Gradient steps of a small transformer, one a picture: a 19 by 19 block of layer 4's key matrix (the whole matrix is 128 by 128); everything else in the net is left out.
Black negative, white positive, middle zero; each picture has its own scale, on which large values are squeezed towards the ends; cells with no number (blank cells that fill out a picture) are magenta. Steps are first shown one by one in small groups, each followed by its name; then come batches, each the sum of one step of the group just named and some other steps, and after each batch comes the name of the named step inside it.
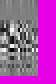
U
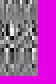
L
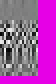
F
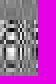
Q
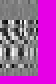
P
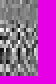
L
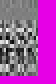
U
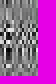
F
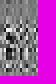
U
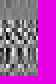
P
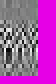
F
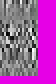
L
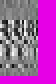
P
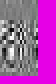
Q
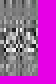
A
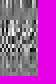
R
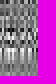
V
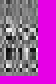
R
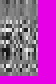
A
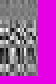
V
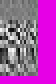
V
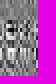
V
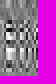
V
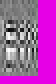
V
